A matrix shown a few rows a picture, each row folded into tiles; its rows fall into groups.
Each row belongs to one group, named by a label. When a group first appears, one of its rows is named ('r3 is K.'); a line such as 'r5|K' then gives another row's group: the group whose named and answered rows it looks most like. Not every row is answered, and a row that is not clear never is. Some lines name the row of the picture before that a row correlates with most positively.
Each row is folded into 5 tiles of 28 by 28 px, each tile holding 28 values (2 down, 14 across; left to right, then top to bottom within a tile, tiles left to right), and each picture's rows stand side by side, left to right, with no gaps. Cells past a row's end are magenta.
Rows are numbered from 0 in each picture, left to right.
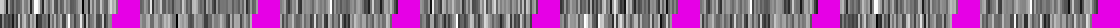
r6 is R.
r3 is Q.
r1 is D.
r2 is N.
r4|D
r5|N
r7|N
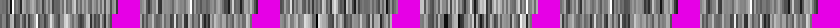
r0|Q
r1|N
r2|D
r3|Q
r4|N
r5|N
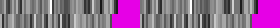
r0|N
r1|N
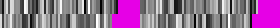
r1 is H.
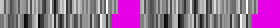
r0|Q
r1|Q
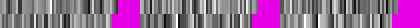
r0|N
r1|Q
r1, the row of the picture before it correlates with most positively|0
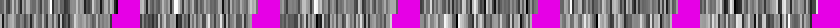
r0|N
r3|D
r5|H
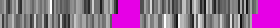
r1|D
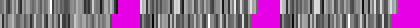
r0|N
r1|R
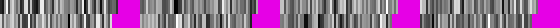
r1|H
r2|Q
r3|R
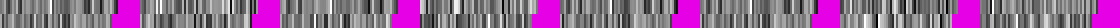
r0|N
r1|H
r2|N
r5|N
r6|D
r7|Q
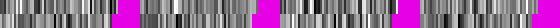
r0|H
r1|R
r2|H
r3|Q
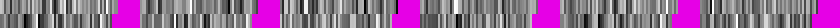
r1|N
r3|R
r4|Q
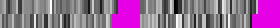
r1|H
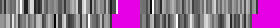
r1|Q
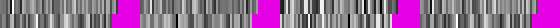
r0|Q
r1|D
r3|Q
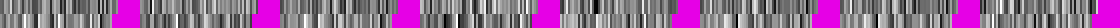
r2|D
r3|Q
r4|H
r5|D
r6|D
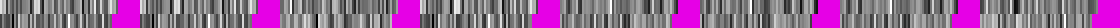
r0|R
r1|R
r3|R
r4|N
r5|N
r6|N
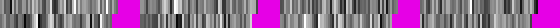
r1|R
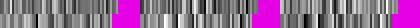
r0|D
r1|D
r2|Q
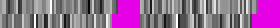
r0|N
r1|Q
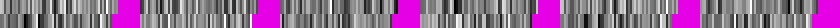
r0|Q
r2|N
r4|Q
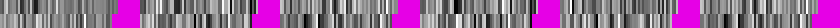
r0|H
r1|H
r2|Q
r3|H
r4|D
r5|Q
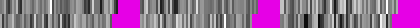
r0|N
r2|Q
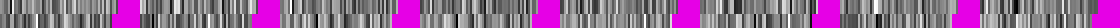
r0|Q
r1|R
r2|D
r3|D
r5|H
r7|H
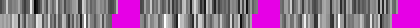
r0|H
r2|D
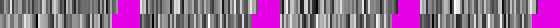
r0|D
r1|R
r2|H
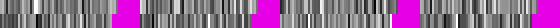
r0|R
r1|R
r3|Q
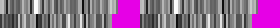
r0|R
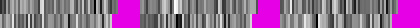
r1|R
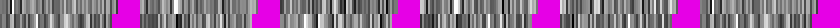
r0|Q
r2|D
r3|R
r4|R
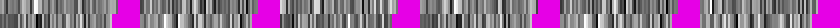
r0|R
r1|D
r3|R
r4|D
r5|D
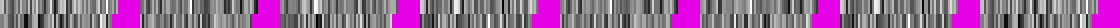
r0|Q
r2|R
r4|N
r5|N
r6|R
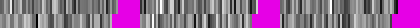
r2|N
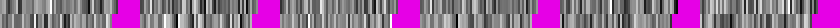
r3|D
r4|N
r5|H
